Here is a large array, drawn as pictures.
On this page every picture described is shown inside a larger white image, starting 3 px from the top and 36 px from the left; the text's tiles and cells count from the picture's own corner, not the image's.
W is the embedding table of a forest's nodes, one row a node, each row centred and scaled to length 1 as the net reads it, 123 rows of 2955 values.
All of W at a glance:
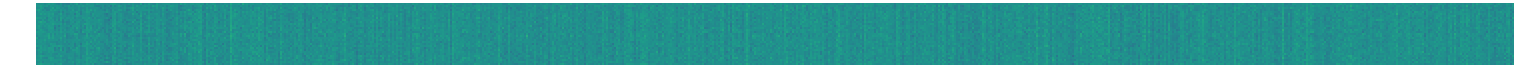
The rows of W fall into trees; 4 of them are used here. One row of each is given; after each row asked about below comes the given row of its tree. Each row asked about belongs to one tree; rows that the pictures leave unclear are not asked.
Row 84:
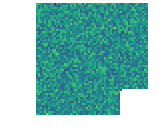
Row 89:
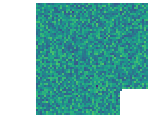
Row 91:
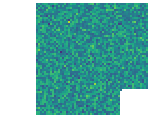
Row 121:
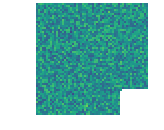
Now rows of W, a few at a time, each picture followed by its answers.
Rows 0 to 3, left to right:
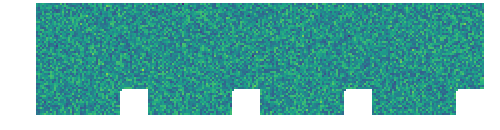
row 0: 89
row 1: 91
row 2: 89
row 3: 121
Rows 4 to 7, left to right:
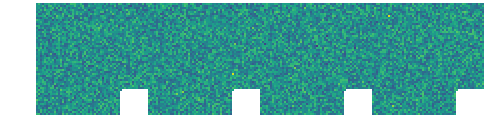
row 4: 84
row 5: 84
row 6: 121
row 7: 121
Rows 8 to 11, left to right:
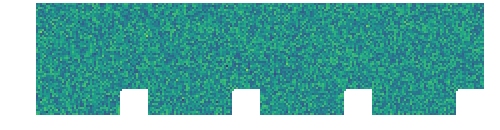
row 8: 91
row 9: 84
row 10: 121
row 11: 84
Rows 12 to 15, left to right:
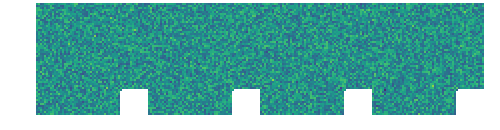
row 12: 84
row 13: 121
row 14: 121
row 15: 84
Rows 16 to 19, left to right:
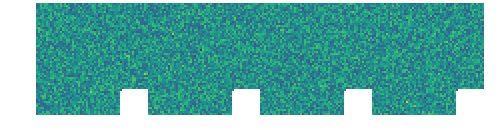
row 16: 89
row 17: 91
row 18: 121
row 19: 89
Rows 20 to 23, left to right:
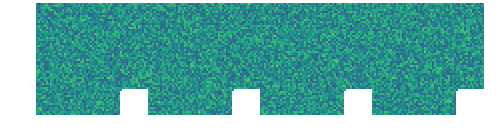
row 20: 89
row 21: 89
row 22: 121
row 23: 84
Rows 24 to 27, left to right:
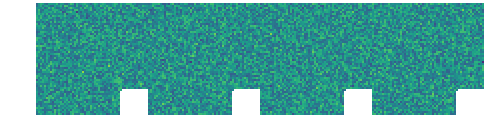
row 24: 121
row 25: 89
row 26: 89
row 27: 84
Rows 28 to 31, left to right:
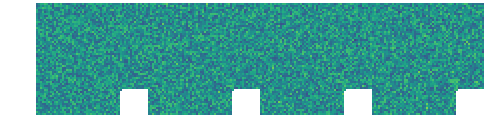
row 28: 89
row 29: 121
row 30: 121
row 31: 121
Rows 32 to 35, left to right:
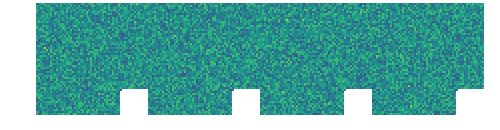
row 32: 89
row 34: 121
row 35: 89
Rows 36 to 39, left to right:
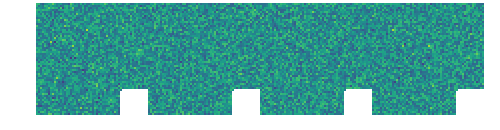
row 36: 84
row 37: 121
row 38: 89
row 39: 121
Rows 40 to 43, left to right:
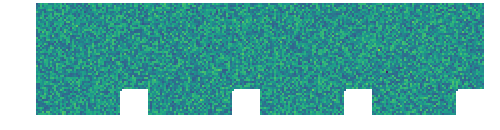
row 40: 89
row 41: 84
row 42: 89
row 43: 121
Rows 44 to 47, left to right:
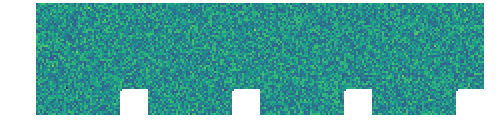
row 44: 121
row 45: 121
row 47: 89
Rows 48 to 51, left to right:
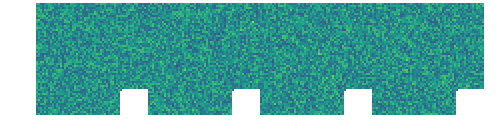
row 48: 84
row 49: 91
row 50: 89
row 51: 89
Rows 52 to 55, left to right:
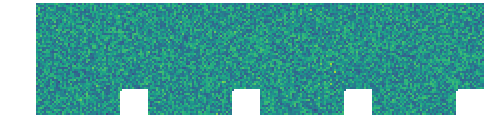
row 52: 121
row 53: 89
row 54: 91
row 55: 121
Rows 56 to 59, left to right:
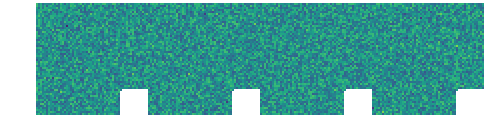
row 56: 84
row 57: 121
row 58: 121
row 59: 121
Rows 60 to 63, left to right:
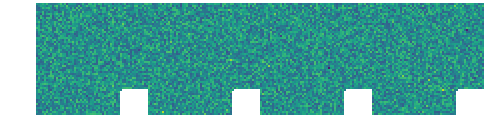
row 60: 89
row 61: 84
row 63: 89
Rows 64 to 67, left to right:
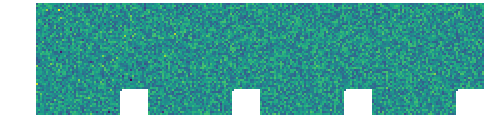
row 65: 89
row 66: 89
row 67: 89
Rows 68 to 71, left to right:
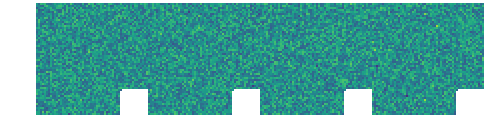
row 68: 89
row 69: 89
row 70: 121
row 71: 84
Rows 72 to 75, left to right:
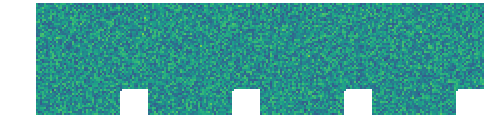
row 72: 89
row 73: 89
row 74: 121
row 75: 121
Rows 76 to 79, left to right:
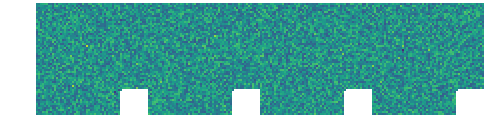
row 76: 89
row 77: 91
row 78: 84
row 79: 121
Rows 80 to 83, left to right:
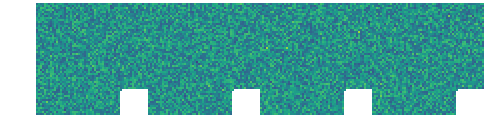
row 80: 89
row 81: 121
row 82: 91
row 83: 91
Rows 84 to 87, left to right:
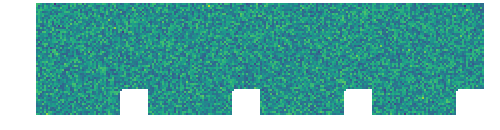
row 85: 121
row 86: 121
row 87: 84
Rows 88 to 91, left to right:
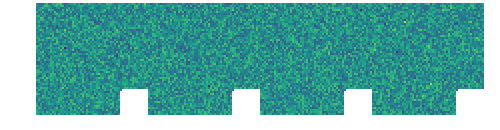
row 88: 89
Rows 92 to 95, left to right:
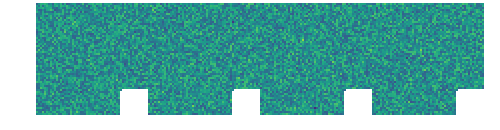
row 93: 89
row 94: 89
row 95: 121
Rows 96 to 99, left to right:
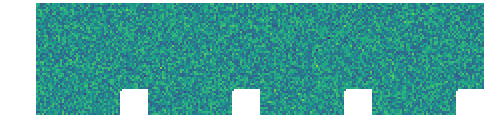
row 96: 84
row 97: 89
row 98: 89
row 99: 91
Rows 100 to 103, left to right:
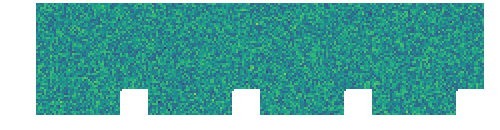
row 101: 84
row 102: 91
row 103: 91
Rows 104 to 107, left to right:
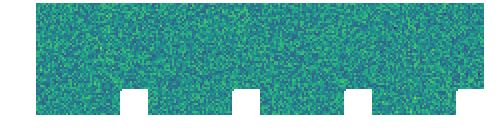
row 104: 121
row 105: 84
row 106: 121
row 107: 89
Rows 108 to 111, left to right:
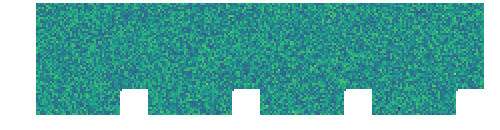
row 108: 91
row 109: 91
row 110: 121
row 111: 121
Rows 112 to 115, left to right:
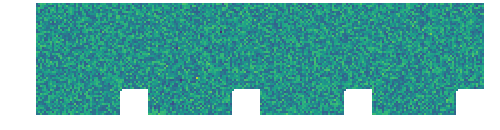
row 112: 121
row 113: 84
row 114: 89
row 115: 84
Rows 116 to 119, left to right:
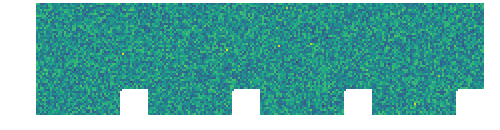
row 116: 84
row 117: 121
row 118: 91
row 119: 89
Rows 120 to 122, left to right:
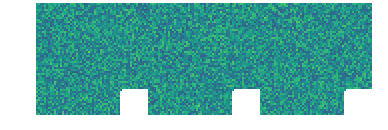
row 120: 84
